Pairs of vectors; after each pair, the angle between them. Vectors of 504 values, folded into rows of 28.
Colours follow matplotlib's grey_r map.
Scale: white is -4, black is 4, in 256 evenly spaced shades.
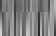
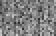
partly aligned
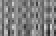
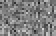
partly opposed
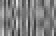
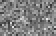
orthogonal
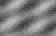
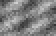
nearly parallel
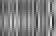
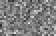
orthogonal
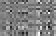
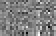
nearly parallel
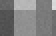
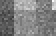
nearly parallel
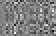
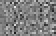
nearly opposite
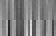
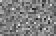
orthogonal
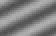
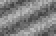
nearly parallel
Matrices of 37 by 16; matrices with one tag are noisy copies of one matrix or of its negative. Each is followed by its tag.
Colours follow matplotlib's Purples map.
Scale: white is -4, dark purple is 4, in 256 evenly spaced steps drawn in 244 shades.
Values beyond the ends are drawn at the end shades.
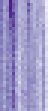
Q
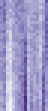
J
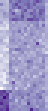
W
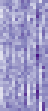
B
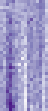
J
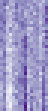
J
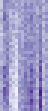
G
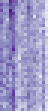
Q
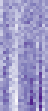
G
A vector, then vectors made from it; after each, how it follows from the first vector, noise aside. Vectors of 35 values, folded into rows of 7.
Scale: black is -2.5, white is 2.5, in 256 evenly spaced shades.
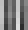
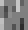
partly zeroed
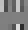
partly zeroed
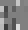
partly zeroed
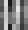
wrapped around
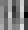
wrapped around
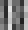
reversed
